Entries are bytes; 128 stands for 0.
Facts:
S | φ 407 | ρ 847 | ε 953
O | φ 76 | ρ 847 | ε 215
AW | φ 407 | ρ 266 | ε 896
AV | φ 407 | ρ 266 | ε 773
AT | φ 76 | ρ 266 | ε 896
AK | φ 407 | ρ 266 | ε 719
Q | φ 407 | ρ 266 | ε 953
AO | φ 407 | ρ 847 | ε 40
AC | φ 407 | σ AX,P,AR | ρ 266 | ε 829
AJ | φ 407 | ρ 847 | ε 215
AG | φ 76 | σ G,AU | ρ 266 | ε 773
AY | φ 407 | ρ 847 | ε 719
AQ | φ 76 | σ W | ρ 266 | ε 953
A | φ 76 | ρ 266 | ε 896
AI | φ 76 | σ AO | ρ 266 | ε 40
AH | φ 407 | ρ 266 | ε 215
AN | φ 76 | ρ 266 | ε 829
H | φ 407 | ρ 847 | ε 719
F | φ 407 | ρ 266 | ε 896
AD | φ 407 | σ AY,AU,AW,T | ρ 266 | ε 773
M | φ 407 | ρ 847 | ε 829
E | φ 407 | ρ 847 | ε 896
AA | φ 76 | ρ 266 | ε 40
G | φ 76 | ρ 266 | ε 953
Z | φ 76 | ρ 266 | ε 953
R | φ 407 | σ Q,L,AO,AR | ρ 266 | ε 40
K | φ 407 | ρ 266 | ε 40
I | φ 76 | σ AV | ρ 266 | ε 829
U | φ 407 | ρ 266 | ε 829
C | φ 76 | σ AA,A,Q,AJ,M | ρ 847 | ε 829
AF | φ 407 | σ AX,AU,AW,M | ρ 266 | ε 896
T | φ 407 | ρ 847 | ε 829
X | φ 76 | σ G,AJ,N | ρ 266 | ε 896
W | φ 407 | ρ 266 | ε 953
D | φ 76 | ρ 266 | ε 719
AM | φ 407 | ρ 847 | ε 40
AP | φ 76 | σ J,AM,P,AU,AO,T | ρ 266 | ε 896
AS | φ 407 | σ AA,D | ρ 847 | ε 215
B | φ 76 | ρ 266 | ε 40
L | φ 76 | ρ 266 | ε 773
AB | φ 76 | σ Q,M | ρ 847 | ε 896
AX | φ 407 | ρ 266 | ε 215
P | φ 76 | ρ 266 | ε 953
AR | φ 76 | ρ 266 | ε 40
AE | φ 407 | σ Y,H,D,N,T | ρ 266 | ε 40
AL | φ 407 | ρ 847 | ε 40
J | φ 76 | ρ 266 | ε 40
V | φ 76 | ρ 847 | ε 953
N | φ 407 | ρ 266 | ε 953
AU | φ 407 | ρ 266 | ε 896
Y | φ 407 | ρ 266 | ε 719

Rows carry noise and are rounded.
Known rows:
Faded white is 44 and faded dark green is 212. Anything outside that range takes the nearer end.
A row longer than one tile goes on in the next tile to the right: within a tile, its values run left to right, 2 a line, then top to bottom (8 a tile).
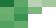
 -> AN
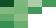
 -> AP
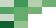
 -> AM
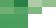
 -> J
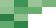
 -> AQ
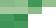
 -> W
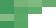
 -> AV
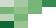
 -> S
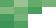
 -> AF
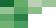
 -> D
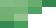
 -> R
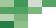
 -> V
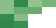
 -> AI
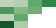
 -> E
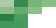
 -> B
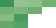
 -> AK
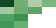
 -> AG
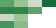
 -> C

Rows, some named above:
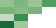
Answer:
AY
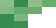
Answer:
AI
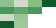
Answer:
AS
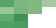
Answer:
N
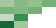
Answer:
AY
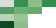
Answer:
AO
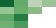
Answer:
D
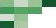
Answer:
AS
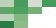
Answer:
V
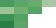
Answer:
AD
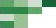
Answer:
C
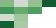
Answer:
AS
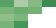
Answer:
Q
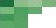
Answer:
X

